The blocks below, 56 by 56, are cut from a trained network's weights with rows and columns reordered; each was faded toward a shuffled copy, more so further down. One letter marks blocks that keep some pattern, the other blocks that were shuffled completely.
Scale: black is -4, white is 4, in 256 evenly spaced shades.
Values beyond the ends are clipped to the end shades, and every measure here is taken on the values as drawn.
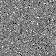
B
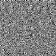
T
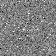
B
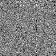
T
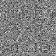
T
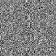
T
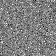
B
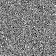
B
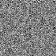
T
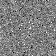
B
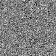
T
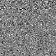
T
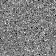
B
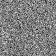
B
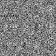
T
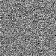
T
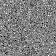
B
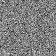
B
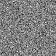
B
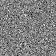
B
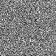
T
